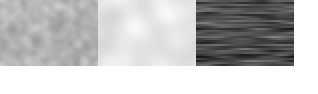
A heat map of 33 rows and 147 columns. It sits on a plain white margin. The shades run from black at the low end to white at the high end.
It is made of 1 by 3 panels. Panel 1,1: high, blotchy, faint in contrast. Panel 1,2: very high, smooth, faint in contrast. Panel 1,3: low, streaked across.
